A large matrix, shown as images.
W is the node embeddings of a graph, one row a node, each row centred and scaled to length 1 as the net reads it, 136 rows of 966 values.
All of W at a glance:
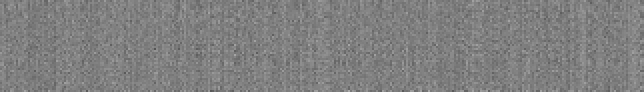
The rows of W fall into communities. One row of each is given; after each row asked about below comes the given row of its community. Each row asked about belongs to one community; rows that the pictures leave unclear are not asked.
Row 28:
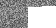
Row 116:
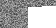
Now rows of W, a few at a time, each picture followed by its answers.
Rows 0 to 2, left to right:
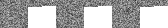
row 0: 116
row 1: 116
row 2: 116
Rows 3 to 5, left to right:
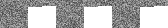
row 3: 116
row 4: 28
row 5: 116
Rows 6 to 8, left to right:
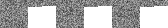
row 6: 28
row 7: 116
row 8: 116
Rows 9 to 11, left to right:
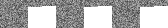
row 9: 28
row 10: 28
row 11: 116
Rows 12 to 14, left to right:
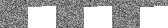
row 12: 28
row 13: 28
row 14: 116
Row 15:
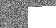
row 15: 116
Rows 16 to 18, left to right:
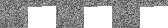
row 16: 28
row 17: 28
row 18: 28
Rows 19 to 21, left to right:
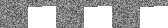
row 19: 116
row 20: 116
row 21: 116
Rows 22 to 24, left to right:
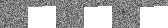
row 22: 28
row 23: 116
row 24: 116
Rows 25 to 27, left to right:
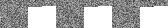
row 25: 116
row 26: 116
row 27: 116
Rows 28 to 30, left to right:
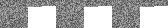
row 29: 28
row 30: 28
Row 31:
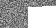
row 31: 28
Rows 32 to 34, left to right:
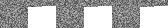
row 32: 28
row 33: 28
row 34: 28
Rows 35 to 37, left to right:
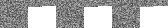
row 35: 116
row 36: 116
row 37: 28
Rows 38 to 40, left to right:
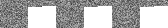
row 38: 116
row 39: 116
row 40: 28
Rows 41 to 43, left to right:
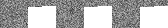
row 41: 116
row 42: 116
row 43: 28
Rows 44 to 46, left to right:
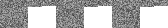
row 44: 28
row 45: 116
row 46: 116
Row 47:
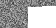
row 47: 28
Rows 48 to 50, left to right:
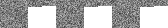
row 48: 116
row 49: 116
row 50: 116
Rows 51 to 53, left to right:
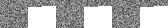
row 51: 116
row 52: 28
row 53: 116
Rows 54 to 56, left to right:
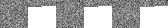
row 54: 116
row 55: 116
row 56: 28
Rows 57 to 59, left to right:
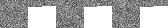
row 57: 116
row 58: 28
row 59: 116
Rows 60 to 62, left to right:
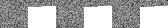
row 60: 28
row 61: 28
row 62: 28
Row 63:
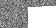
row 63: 28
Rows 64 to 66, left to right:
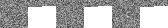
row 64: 116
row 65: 28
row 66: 116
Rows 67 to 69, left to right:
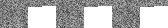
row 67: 116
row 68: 116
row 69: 116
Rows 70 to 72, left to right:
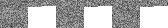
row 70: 28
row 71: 116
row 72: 116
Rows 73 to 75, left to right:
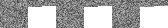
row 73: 116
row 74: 116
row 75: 28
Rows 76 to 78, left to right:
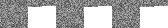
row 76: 28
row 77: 28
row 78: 28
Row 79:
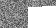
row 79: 28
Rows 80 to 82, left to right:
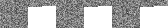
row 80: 116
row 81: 116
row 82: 116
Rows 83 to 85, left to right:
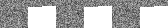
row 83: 116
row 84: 28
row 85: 116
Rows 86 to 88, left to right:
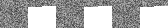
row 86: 116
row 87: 28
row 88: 116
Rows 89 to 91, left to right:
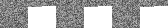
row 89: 28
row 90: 28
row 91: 28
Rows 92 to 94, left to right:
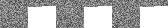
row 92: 28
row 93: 28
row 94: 28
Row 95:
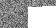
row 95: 28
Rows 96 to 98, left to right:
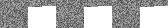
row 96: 116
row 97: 28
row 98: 28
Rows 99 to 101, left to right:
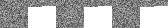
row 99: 116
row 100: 28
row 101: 28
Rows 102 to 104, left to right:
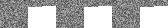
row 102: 28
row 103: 28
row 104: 116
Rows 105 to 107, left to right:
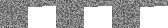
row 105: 116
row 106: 116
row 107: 116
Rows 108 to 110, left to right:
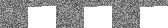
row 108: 28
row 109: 28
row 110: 28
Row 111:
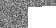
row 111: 116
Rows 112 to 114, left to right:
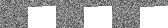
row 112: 28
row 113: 28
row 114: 28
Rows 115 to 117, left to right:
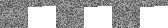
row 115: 28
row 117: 116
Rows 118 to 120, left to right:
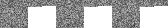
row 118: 28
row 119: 28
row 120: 28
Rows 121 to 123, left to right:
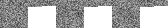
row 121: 28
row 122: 116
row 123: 116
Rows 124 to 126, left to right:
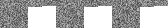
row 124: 116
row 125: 116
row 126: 116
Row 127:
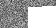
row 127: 116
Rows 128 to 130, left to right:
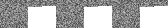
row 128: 28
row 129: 28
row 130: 28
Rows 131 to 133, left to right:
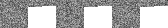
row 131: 28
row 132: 116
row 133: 28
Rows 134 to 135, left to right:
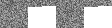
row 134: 28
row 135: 116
